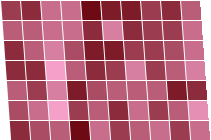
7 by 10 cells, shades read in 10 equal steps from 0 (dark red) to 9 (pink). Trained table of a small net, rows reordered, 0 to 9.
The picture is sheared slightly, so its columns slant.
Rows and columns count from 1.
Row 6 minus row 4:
2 4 0 -2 3 -1 -1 0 0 1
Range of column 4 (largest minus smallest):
6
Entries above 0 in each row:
9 10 10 10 10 10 9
